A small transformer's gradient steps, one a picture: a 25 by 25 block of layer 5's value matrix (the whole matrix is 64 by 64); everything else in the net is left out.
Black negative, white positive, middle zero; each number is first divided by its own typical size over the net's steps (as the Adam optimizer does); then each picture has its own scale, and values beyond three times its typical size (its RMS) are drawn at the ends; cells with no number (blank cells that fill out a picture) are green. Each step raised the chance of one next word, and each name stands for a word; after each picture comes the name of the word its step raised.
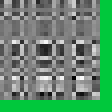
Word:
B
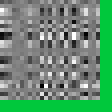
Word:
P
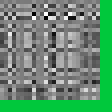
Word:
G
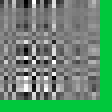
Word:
B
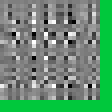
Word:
P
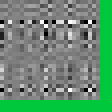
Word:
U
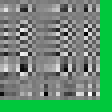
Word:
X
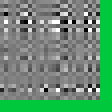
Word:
U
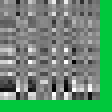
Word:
B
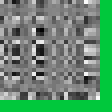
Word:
B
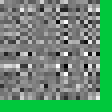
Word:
X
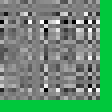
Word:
U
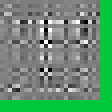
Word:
U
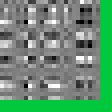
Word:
P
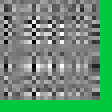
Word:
X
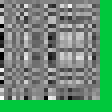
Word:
G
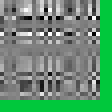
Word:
X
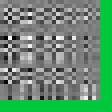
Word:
G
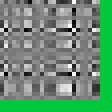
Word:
X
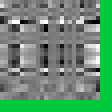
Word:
B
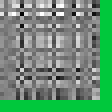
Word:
G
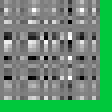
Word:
P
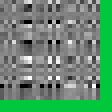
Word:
P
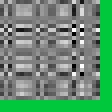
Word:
X
